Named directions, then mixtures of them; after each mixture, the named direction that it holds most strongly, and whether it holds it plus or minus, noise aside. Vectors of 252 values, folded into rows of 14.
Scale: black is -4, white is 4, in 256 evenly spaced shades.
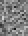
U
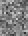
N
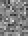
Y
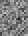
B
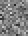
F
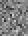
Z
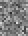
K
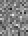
F, minus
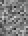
U, plus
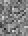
U, plus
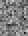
N, plus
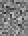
Z, plus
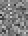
F, plus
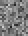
F, plus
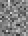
F, plus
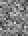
K, minus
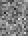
N, minus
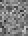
U, plus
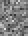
Y, plus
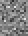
U, minus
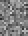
Y, plus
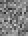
Z, plus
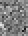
K, plus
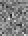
Z, plus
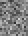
N, minus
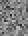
Z, plus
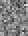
Y, minus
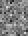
N, minus
